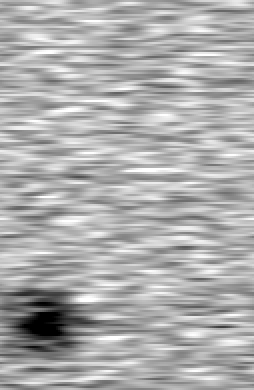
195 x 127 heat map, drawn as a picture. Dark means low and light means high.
The bottom left is the ninth with the lowest average. On average the colour sits 70% of the way up the scale. A single dip lies in the bottom left. Streaks run across, left to right. The values are skewed, with a long tail toward low values. Neither half mirrors the other.
